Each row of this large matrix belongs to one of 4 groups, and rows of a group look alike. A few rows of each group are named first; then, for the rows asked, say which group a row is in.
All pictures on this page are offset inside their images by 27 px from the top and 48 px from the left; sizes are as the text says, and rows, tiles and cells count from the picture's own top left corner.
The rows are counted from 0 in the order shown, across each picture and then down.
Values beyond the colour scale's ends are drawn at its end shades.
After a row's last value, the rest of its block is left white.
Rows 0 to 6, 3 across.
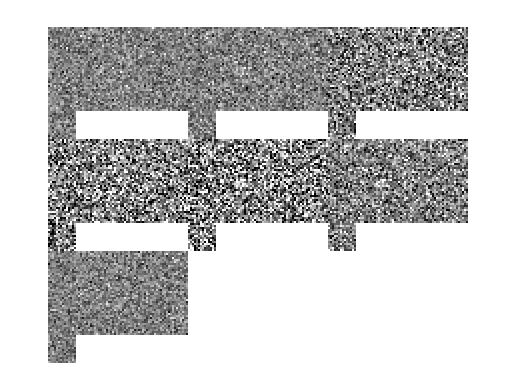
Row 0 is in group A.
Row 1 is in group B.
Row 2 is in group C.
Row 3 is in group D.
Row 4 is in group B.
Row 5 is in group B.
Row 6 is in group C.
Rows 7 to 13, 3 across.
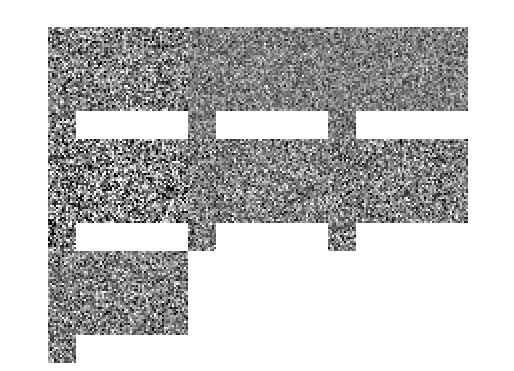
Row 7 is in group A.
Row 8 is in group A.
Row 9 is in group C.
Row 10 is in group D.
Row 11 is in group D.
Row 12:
A
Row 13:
B
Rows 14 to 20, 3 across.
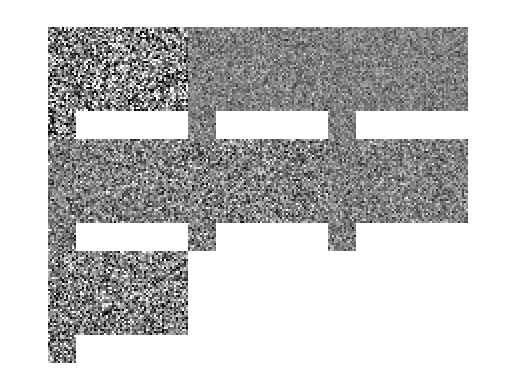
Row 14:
D
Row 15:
A
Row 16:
B
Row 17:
C
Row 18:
A
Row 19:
A
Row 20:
B
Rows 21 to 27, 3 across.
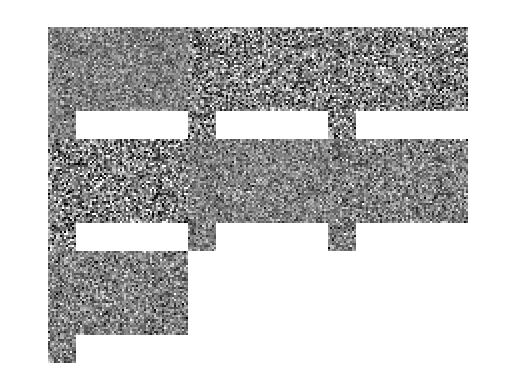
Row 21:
A
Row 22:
A
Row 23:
B
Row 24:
A
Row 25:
D
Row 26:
A
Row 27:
B
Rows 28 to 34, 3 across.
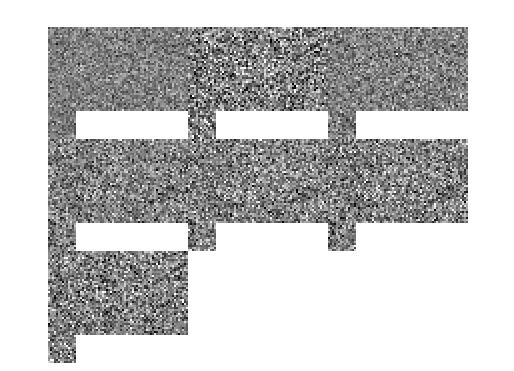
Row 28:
C
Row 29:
B
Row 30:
C
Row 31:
D
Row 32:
D
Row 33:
D
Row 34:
B
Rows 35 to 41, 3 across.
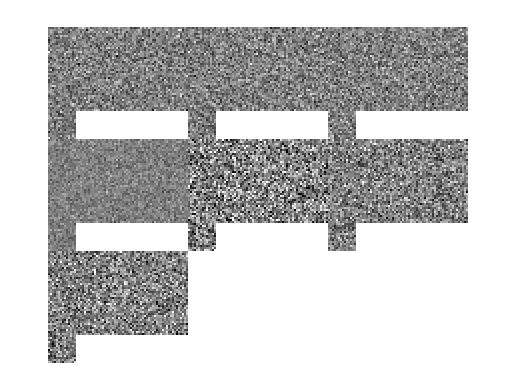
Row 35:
C
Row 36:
C
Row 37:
B
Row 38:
C
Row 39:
D
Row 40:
A
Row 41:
D
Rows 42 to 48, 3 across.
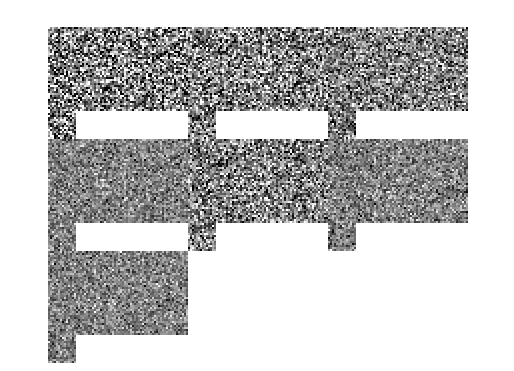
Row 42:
B
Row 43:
A
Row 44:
C
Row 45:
B
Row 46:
A
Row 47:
D
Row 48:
D
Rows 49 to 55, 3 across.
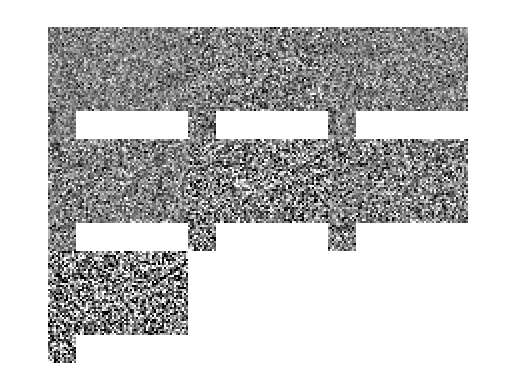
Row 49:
D
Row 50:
C
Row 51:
D
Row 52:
A
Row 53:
B
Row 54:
A
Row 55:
B
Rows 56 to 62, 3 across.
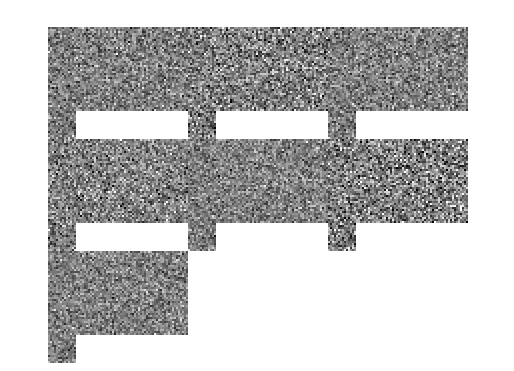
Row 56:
C
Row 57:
C
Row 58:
C
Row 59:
D
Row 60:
C
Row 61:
C
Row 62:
C
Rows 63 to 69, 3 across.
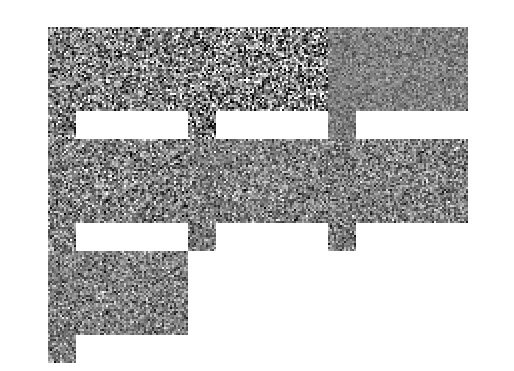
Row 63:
C
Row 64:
C
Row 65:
C
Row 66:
B
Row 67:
D
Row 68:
C
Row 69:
B
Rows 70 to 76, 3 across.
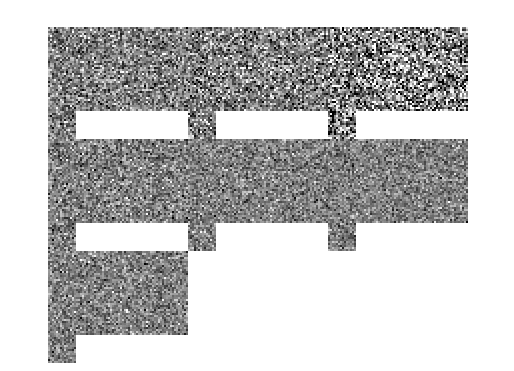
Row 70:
A
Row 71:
B
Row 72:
D
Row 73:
A
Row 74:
B
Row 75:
C
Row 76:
A
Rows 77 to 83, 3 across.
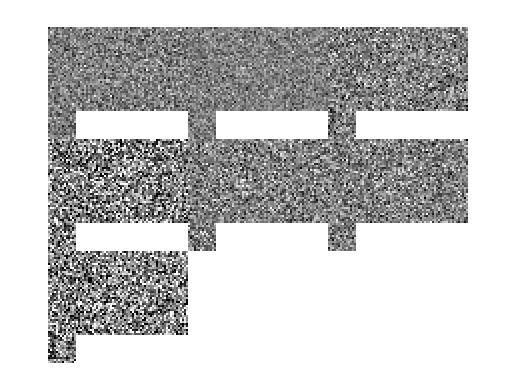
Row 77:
C
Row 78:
B
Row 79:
D
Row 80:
A
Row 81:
B
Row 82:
A
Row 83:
D
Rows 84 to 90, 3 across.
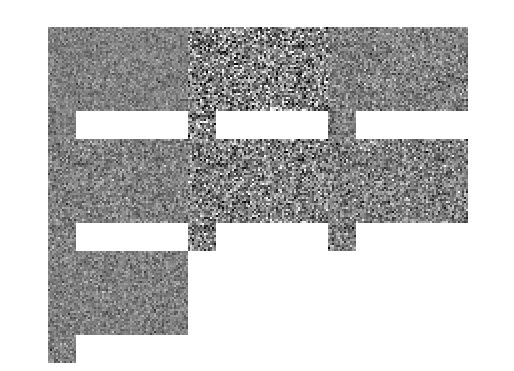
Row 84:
D
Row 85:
A
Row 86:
D
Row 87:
A
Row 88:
A
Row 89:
A
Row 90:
B
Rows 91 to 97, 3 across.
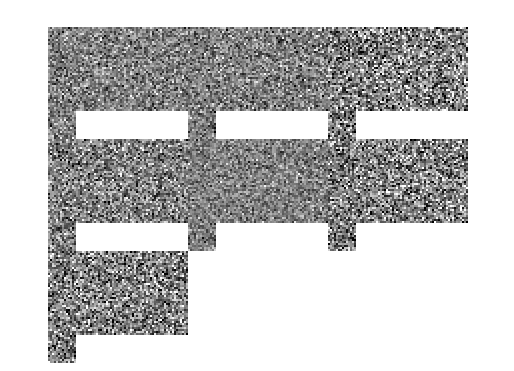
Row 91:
B
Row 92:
C
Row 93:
A
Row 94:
A
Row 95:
C
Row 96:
C
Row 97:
C
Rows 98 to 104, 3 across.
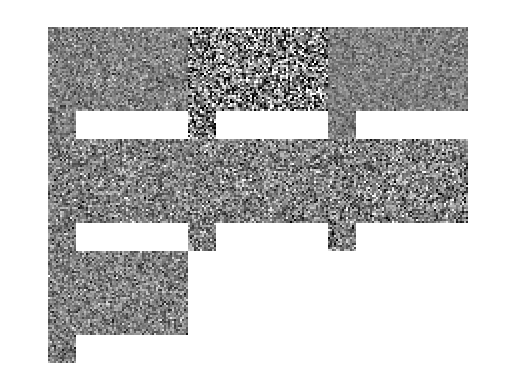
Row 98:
D
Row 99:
C
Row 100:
C
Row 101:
A
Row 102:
B
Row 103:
D
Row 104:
C
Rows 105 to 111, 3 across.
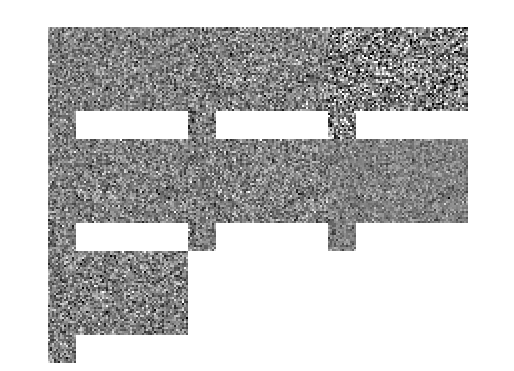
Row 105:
B
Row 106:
D
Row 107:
B
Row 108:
D
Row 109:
D
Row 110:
D
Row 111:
B
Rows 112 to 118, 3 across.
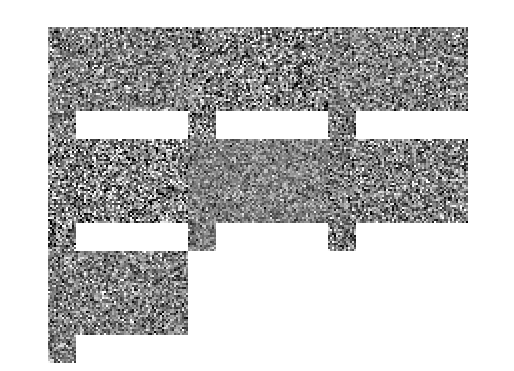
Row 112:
A
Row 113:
A
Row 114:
C
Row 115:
D
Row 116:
D
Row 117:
C
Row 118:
B
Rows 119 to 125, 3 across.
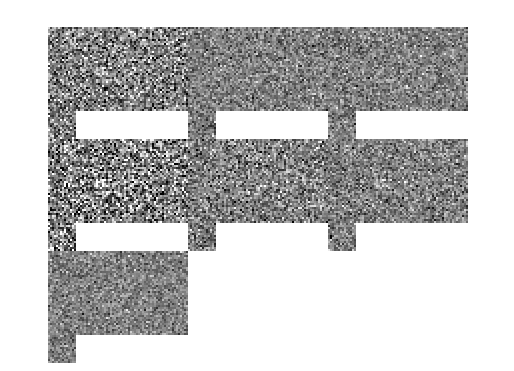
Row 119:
B
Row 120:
C
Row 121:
A
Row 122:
B
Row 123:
C
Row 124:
B
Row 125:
A
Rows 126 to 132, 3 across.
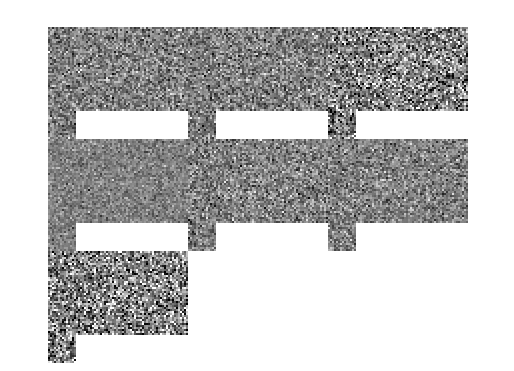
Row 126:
C
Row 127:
C
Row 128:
D
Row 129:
A
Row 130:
D
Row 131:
B
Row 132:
D
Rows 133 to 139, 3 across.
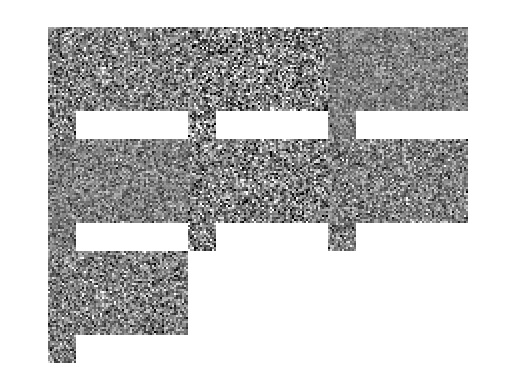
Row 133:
B
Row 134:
A
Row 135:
B
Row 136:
C
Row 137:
B
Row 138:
A
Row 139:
B
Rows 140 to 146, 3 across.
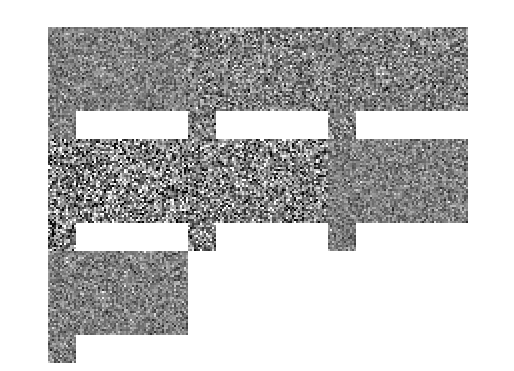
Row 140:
B
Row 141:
A
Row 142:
B
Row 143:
D
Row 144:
B
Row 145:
C
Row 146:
B
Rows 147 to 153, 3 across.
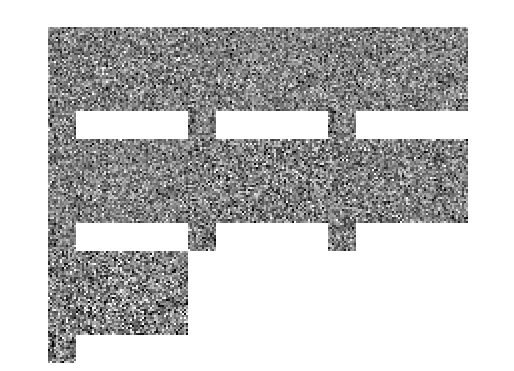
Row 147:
B
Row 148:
D
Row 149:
D
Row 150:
D
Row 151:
C
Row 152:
A
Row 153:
D
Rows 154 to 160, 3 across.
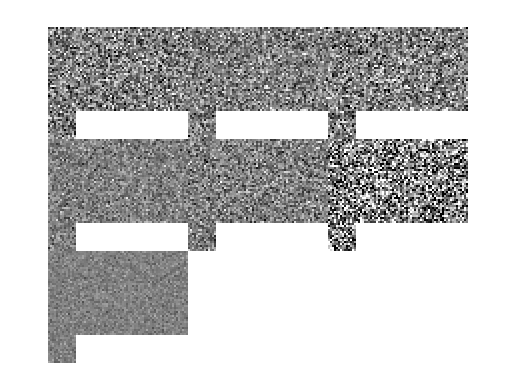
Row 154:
C
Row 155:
A
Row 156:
A
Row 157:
A
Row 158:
C
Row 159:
B
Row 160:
B
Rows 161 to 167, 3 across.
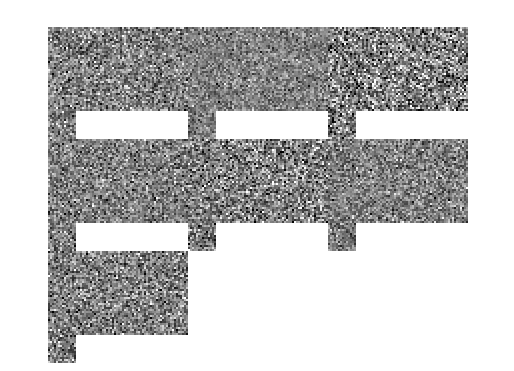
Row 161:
A
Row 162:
D
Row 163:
D
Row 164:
B
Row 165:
C
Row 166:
C
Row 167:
C
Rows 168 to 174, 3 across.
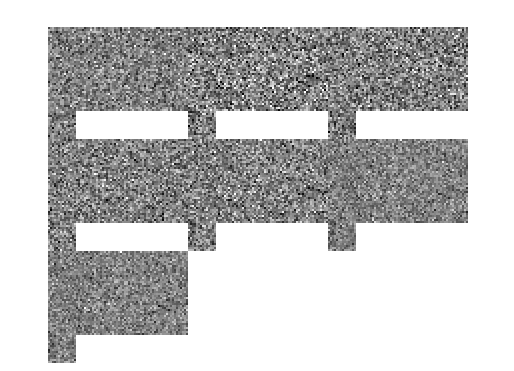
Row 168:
A
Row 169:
D
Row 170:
C
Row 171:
B
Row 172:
D
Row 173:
D
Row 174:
D
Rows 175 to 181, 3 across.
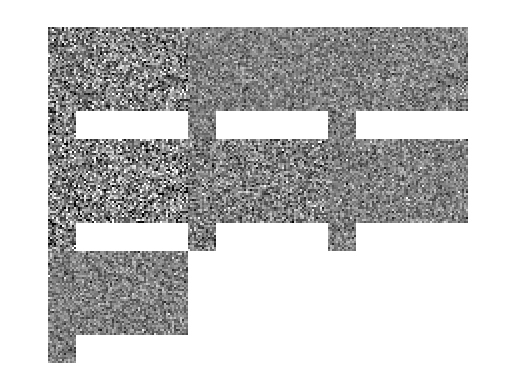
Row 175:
D
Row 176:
B
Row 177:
D
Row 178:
D
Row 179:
C
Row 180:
A
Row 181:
C
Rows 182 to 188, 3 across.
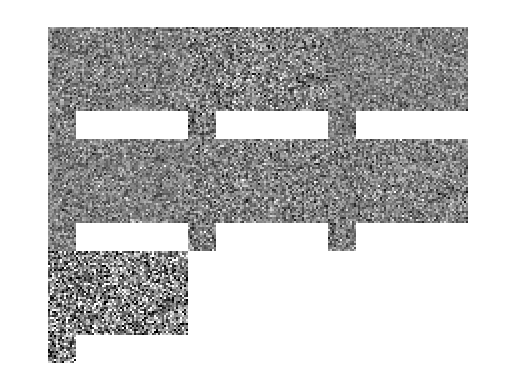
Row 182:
A
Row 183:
D
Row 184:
C
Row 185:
A
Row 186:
B
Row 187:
D
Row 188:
D
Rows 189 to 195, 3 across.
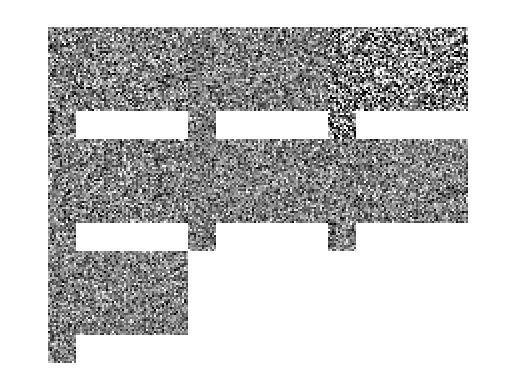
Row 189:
D
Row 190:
C
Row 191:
B
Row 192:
A
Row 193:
C
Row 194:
D
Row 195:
B
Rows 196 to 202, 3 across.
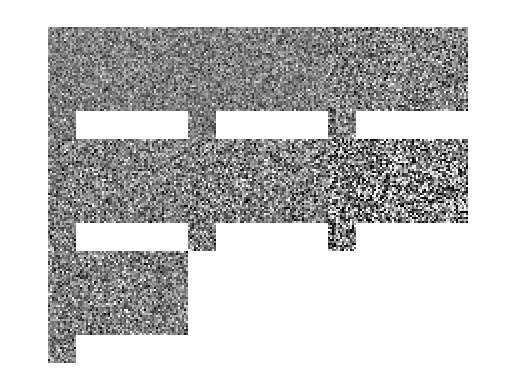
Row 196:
B
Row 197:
C
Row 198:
D
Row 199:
B
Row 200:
B
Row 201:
D
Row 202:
A
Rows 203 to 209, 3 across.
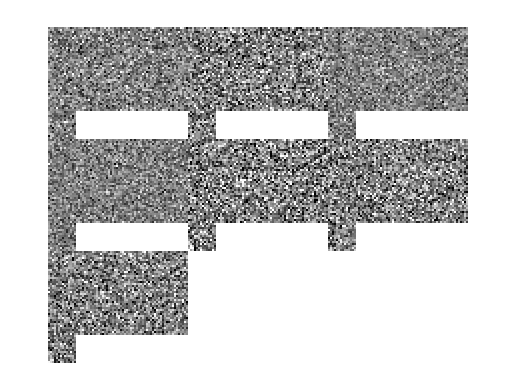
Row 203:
A
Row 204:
A
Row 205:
B
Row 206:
C
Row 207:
B
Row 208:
D
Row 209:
B
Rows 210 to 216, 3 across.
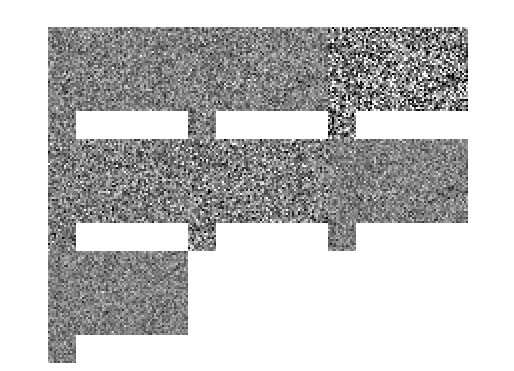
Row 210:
A
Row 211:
D
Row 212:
D
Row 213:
C
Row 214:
A
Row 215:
D
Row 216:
B
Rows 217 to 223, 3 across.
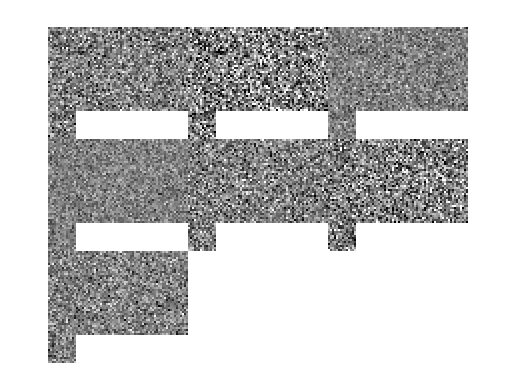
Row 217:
A
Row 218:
A
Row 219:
A
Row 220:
D
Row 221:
B
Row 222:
C
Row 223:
D
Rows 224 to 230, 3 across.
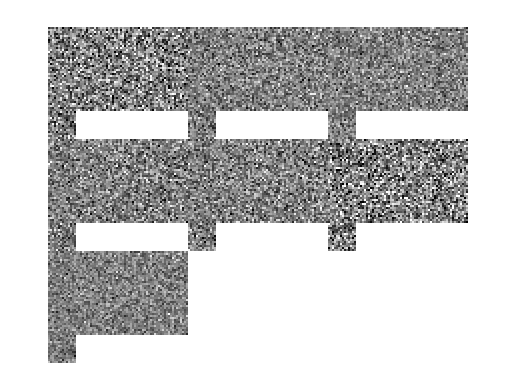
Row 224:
C
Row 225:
C
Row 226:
A
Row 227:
C
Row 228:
C
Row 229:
A
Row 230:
C
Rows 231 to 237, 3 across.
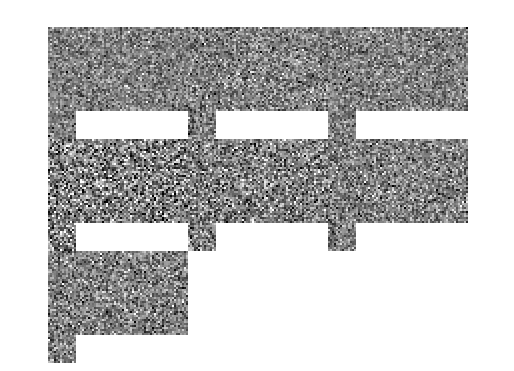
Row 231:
A
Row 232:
D
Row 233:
A
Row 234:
B
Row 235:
B
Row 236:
D
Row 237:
B
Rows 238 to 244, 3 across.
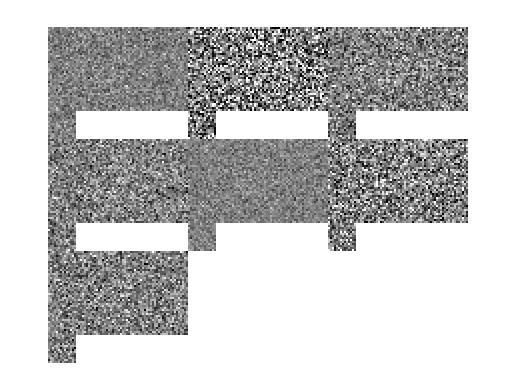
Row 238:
A
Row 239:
C
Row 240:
C
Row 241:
D
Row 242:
B
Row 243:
B
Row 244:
A
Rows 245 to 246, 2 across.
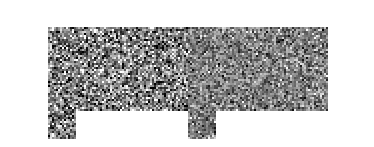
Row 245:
A
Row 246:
C
